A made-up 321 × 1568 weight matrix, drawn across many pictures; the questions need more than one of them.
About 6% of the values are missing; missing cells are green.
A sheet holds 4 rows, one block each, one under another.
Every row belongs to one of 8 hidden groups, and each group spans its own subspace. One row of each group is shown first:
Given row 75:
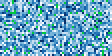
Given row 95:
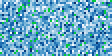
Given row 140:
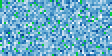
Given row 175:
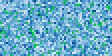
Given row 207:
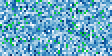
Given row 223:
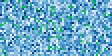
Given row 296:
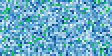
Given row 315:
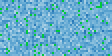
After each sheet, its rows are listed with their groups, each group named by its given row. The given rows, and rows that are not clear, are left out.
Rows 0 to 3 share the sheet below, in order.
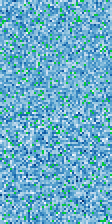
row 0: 75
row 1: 75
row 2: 175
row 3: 207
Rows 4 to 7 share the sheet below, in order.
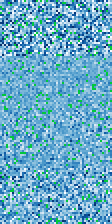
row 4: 296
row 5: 315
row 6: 140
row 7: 223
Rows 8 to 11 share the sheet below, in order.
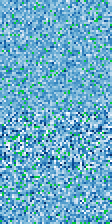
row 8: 140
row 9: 75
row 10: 140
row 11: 207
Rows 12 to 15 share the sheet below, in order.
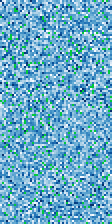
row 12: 315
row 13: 207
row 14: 75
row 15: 296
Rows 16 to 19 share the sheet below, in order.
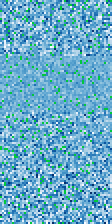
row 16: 140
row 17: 75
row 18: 296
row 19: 75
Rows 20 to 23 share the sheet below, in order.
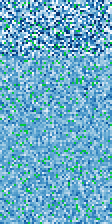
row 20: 296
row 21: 175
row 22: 223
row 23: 175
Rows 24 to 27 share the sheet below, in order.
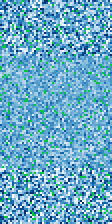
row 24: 223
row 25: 75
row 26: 296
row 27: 207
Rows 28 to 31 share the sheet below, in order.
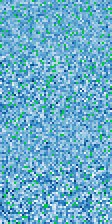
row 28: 175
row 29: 207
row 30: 315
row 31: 296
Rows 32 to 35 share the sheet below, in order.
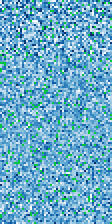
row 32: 95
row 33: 75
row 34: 315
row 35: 296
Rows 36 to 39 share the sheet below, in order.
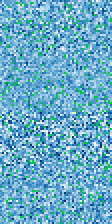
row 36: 95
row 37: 207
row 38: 223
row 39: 95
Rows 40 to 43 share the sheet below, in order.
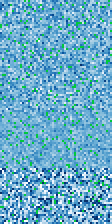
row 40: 223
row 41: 296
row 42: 315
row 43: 315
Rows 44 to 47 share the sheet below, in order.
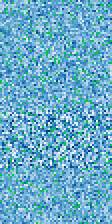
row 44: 175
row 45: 75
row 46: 223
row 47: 207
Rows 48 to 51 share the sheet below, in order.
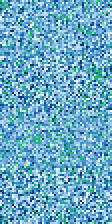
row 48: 223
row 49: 207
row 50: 223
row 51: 207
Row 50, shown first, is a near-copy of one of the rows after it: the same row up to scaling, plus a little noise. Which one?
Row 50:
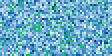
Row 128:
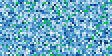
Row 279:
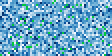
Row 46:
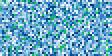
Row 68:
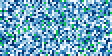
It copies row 128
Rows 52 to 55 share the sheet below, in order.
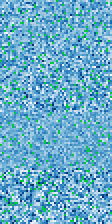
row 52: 223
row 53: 175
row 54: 175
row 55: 175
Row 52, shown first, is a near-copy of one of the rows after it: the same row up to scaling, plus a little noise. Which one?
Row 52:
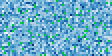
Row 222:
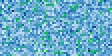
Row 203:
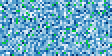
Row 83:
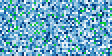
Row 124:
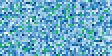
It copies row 124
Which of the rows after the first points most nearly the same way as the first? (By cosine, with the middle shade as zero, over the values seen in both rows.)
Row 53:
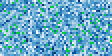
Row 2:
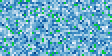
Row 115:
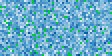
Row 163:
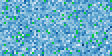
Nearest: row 2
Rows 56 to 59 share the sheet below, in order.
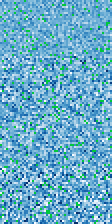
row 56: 315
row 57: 223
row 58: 175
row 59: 315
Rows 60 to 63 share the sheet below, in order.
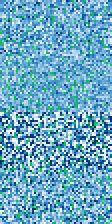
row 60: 140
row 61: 296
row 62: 207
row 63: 315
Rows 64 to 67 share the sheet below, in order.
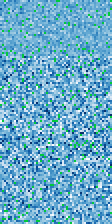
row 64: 223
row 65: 175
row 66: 223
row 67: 140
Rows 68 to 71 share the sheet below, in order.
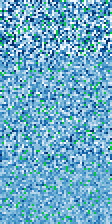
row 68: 223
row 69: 315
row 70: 140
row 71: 223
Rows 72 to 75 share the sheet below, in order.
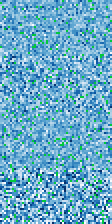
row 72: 207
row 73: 75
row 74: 140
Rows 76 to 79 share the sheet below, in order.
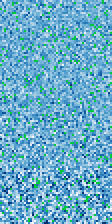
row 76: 315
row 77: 140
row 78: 207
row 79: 175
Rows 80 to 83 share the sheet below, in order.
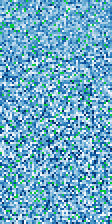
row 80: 75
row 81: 296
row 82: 296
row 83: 223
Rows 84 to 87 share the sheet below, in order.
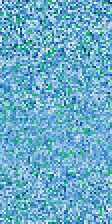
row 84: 95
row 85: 175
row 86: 207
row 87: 75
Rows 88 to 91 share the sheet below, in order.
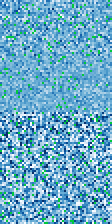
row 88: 296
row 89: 315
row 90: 175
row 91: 75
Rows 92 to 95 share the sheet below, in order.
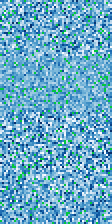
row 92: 223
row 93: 75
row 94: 75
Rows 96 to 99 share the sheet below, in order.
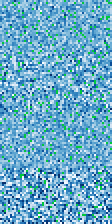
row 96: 75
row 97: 207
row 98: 207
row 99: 75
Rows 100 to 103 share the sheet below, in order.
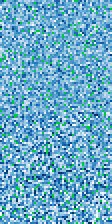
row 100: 207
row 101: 296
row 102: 95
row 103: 95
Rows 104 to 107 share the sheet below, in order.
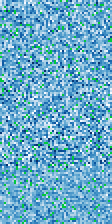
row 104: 75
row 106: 296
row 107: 175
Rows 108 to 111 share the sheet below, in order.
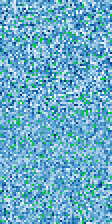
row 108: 207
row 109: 296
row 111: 140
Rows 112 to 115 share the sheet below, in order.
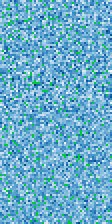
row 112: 140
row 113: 140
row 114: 223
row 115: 175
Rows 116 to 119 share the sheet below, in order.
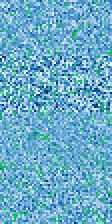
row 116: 223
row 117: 315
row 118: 95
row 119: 315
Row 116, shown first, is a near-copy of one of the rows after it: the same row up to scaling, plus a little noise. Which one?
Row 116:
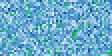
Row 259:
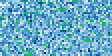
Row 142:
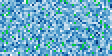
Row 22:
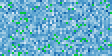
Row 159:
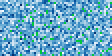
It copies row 22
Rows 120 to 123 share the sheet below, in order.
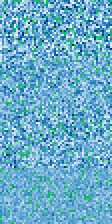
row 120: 140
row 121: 75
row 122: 95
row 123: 140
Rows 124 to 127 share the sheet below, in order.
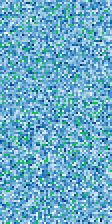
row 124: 223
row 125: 296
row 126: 175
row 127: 95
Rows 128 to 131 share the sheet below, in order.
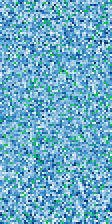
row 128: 223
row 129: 75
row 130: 175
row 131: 175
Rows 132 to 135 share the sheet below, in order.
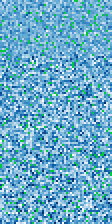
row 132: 315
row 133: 296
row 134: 175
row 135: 296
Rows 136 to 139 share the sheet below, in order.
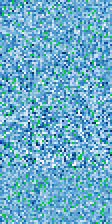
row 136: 223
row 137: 175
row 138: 175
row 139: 95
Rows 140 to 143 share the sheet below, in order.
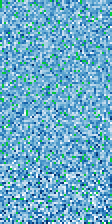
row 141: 223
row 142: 223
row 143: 75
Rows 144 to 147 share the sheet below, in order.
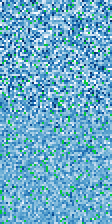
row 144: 315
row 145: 95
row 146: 296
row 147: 140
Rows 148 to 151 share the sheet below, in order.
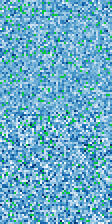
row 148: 223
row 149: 315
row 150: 175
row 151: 315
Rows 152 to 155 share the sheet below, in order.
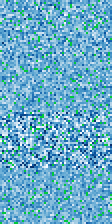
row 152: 75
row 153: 315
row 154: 175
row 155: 140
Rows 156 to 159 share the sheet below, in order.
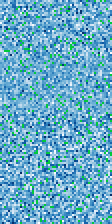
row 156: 207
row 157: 140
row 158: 296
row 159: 223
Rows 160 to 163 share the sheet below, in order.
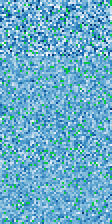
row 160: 75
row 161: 207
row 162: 207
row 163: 223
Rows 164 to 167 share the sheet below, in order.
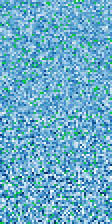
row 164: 175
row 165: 315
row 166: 207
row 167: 296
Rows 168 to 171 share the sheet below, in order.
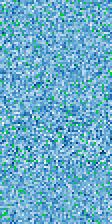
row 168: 296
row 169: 140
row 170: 223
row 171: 223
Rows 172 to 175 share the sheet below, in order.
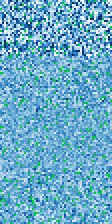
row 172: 140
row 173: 223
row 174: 207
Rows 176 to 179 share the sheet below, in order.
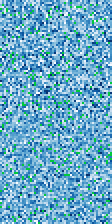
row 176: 75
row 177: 315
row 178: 296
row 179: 95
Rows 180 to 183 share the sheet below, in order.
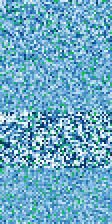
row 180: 75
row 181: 75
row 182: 175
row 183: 296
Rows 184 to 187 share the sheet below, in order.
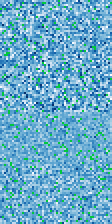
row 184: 175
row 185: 175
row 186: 75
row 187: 296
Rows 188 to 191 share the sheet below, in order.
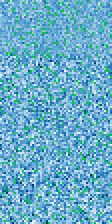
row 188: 223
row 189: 75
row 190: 207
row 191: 175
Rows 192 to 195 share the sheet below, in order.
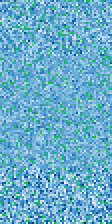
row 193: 223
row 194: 175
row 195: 75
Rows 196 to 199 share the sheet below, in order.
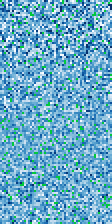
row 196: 223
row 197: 140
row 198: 296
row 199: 175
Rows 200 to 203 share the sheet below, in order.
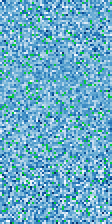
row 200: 315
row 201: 95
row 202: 75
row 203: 223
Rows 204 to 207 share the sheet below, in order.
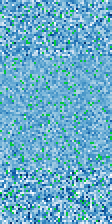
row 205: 75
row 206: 223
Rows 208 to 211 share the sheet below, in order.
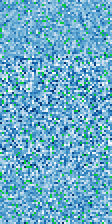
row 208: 175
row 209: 175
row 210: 95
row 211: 296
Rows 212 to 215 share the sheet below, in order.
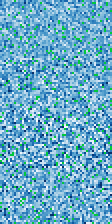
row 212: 75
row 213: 175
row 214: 75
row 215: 140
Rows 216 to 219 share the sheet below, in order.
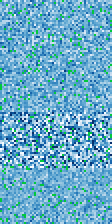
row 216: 315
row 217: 75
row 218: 75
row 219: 223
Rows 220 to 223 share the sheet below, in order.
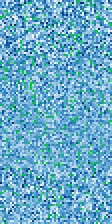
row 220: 95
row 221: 95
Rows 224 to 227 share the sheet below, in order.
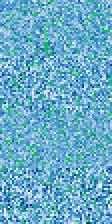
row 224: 175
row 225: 315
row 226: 207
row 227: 140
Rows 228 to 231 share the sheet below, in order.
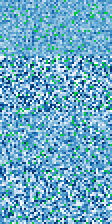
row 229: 207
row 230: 95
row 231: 75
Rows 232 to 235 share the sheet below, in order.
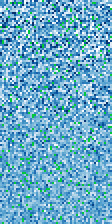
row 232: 223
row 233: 296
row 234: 95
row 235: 95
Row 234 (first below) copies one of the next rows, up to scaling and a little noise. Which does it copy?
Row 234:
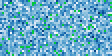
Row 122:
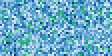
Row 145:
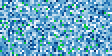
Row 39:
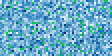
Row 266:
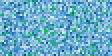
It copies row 145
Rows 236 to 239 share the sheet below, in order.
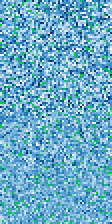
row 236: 95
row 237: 75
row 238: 175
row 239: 207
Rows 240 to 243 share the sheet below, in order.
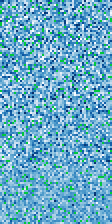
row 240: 207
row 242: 315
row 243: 95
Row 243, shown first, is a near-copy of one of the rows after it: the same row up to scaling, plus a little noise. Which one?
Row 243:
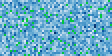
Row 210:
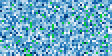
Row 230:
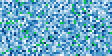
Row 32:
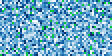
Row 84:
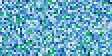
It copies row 230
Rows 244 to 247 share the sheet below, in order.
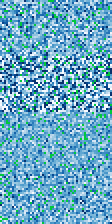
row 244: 175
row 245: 95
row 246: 296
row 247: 207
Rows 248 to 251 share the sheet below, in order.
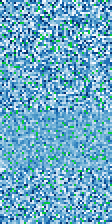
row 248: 315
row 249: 296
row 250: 207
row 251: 207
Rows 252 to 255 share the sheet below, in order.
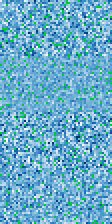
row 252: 175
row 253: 140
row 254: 207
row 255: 140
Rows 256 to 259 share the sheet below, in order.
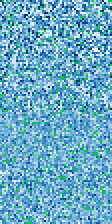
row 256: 315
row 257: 207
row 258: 296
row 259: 223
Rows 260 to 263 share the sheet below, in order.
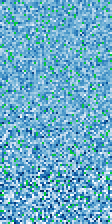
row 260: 207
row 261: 175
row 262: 223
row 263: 95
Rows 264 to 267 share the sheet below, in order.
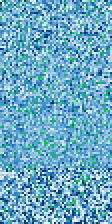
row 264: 315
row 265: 140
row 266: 95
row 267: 175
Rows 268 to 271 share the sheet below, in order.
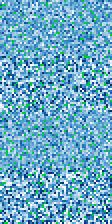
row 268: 296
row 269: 207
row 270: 223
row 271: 75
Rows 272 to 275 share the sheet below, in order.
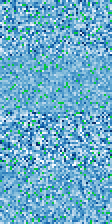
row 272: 207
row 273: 315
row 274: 175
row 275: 175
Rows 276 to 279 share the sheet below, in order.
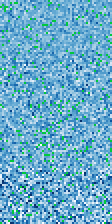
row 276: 223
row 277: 207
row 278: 296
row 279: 223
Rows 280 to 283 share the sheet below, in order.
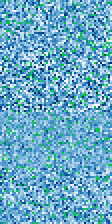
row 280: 75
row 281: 223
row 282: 140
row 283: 223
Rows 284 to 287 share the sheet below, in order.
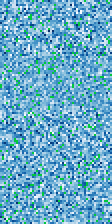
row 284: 207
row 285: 140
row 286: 75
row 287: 140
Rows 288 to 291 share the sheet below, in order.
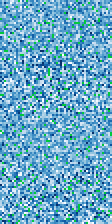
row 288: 75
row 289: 95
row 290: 296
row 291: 296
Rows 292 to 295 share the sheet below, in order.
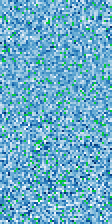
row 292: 140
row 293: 207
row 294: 315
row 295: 296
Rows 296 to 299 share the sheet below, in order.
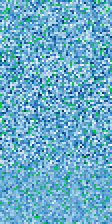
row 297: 296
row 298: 207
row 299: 175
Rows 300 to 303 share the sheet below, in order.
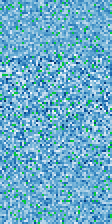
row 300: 315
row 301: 75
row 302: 95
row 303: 315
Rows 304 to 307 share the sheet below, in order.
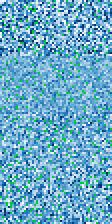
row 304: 207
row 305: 296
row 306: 95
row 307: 140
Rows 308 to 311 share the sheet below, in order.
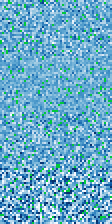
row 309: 296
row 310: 75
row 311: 223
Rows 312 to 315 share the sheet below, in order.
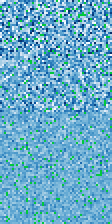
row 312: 207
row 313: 175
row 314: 75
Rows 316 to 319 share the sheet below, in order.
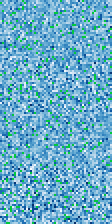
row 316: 140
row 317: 75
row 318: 175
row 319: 315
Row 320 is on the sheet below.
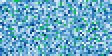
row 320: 207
